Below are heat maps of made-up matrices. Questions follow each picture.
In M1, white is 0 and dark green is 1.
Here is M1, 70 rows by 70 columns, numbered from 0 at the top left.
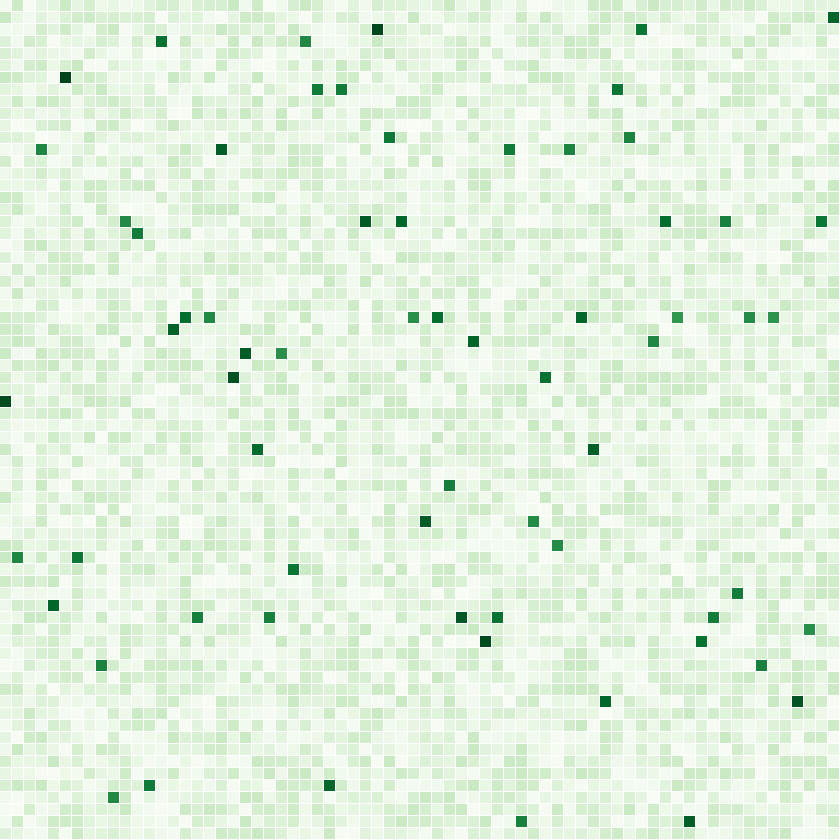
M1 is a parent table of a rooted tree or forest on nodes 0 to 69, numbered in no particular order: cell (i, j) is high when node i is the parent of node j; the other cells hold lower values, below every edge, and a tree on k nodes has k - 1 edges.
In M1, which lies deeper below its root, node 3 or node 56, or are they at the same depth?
the same depth
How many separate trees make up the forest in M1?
4
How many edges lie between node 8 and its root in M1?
4
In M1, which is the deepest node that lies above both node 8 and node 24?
12
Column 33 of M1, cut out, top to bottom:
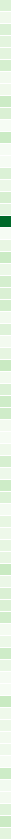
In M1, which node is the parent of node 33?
18
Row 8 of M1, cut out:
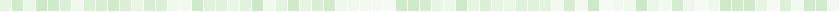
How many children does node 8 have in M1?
0
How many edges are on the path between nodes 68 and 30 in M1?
2
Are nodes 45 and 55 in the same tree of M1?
no
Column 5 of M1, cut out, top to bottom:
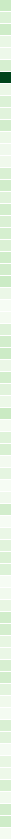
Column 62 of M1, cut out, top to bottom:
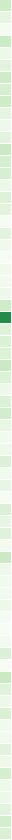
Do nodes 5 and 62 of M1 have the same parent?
no
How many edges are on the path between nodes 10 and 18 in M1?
1
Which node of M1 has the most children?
26
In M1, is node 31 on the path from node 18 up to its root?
no
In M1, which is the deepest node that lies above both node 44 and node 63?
18
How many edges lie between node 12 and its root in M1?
1
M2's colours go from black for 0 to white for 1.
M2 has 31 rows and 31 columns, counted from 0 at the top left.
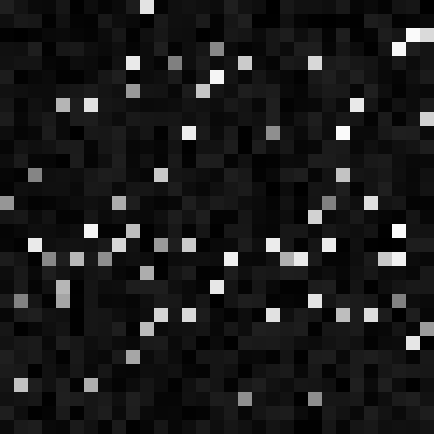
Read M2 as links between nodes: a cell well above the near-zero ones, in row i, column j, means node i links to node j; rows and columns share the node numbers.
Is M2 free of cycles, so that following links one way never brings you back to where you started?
yes
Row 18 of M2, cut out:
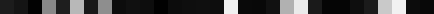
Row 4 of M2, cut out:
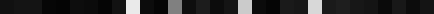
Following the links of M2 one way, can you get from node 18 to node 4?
yes
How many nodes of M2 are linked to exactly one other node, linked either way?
0
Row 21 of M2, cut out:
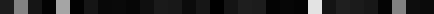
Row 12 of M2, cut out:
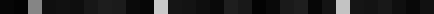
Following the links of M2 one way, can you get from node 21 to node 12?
yes
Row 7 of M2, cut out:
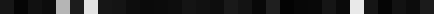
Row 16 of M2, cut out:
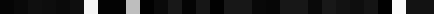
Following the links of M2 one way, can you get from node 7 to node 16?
no
